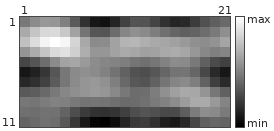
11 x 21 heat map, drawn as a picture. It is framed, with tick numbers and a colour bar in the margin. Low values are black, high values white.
Lone odd cells: none. Roughest part: top left. Histogram: bell-shaped. Ninth with the highest average: top left. Stripes: horizontal, repeating 2 times. Ninth with the lowest average: bottom middle.
